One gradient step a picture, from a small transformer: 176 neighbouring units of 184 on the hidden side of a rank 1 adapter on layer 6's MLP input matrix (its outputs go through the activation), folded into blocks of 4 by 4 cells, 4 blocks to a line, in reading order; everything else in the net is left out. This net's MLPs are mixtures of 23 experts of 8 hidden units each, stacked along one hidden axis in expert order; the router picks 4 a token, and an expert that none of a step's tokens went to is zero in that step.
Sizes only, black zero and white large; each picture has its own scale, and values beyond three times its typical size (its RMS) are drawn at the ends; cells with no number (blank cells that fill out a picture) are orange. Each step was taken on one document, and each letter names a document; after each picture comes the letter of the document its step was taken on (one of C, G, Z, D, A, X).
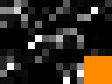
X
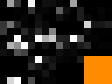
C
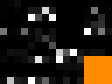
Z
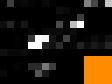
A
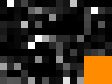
X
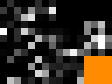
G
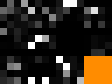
X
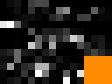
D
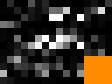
D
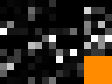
G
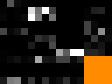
Z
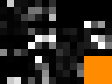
G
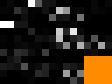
D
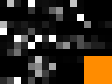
C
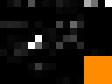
A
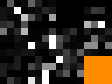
G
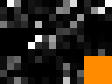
X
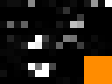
A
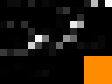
A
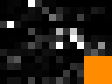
D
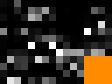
Z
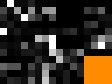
G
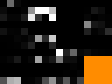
Z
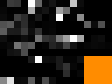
C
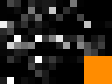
C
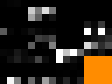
Z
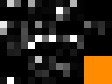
C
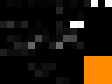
A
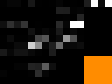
A
